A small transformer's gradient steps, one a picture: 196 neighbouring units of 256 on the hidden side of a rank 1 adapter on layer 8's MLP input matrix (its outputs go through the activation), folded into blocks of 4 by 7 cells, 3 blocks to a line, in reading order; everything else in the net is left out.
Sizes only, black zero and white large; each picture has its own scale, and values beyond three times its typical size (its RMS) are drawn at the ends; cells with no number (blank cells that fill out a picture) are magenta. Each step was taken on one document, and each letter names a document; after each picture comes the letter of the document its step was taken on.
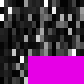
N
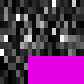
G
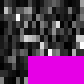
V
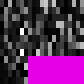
G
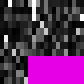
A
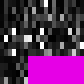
N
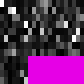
N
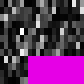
G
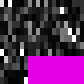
G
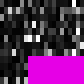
N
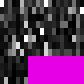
N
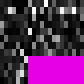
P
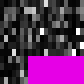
P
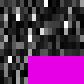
A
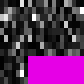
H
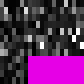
H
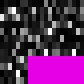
P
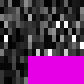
V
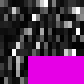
P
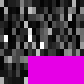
V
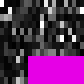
N
